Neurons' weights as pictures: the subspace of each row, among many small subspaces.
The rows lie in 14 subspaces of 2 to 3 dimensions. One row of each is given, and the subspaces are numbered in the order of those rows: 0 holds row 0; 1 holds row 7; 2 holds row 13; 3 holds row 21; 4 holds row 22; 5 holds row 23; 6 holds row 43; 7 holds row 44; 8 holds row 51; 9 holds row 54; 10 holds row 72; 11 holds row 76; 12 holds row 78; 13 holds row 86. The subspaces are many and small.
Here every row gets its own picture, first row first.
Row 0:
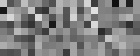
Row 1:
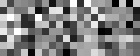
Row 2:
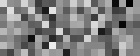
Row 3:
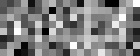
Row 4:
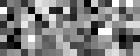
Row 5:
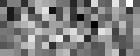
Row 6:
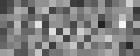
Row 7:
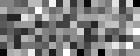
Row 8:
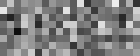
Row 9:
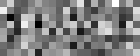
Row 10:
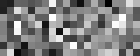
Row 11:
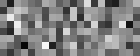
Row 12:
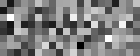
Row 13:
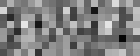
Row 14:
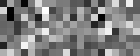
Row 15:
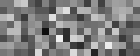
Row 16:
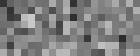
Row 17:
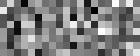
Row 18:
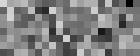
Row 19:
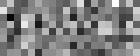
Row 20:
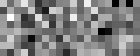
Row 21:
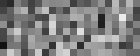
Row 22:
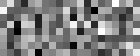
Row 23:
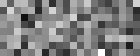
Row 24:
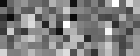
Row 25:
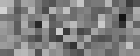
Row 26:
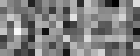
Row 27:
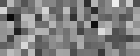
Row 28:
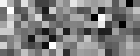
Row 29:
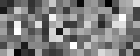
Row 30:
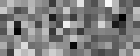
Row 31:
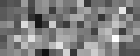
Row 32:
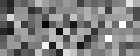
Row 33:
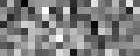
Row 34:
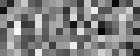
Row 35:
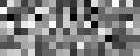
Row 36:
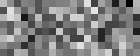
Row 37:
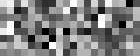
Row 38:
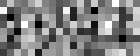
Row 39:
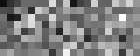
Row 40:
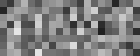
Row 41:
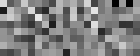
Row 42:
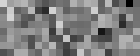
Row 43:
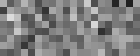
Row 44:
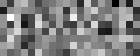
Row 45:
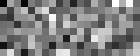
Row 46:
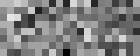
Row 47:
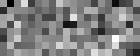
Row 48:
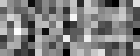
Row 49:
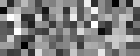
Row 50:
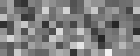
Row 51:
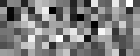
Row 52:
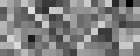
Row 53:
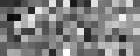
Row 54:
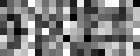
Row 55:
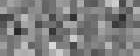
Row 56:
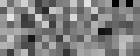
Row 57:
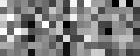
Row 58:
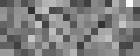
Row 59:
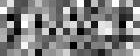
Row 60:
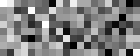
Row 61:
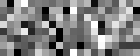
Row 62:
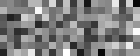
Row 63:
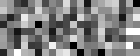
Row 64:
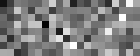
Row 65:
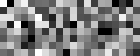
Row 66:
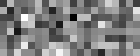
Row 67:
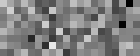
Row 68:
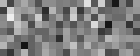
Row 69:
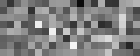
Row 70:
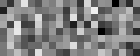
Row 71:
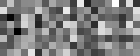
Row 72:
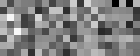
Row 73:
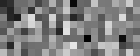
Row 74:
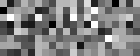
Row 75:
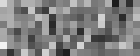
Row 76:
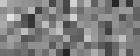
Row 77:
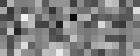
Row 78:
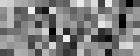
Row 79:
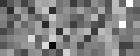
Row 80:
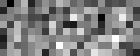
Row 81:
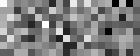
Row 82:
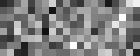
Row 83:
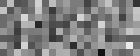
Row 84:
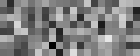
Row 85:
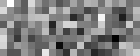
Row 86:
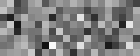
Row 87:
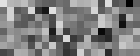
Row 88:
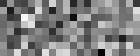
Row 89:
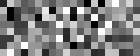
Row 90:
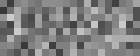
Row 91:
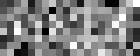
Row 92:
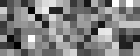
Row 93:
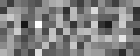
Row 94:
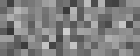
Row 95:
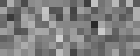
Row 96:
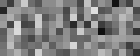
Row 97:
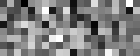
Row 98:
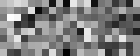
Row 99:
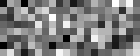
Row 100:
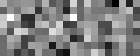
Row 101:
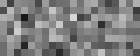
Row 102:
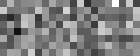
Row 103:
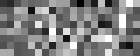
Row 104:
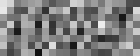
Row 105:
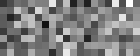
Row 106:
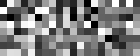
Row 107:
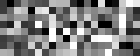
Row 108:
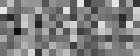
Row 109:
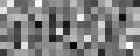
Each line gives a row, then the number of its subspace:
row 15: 13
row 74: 0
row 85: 3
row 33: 8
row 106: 0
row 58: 2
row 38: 2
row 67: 6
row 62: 1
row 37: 13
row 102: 10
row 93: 2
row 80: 3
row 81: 1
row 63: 11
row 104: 4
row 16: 5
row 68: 13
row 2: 6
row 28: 13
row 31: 3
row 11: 13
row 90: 6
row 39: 11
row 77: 5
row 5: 8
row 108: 10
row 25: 10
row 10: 1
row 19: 7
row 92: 2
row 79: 6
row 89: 13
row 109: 5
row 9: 7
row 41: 0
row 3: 9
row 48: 9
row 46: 11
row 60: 9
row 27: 6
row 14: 13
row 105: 1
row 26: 9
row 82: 9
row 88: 5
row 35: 0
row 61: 8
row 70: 4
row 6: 7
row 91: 9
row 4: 2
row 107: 12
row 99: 3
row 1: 10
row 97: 8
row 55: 11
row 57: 1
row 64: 1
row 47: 3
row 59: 7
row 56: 7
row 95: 8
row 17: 4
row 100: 11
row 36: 8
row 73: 5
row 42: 12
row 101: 5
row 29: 1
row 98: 11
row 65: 3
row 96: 4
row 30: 1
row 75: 3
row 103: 12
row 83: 5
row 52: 2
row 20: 7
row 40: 4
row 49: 6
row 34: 4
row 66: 5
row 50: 8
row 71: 10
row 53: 11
